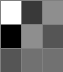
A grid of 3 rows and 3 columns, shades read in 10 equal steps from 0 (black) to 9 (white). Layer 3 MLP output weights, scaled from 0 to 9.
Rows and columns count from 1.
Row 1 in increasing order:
2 5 9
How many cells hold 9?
1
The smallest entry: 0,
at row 2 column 1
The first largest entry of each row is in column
1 2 2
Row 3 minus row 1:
-6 2 -1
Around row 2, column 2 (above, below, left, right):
2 4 0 3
